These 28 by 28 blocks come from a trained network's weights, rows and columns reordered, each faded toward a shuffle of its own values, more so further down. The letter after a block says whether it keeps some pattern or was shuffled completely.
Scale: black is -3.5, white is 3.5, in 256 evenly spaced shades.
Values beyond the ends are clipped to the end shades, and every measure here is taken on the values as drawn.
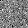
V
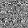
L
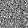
V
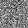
V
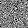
V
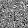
V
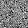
V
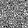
L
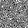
V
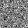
L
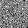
V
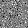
V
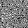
L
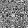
L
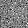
V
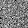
V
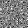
L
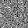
L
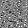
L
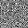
L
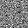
L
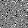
L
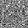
L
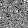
V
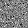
V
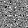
L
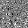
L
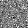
V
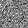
V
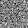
V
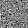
V
